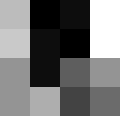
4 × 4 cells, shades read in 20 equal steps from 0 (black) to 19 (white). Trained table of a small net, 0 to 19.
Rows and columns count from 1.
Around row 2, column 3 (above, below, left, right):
1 7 1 19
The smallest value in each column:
11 0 0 8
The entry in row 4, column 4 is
8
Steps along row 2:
down down up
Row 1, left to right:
14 0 1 19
